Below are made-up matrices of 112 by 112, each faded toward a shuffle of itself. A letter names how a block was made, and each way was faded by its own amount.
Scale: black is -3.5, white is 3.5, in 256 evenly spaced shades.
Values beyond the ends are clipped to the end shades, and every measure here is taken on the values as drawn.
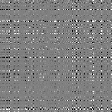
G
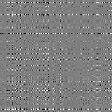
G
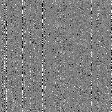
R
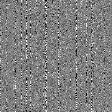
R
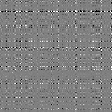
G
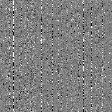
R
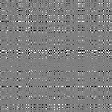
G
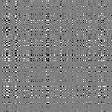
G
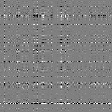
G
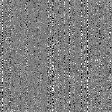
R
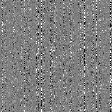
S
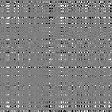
G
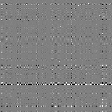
G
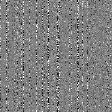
S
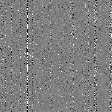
S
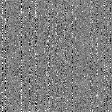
R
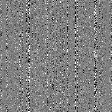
S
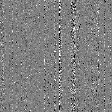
S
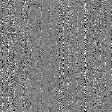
S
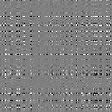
G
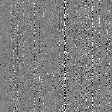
S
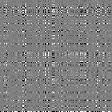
G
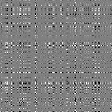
G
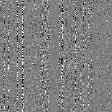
S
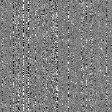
R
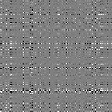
G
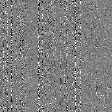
S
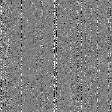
R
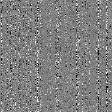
S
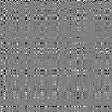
G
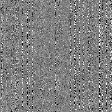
R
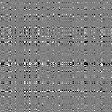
G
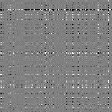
G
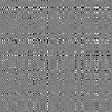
G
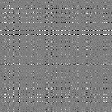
G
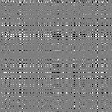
G
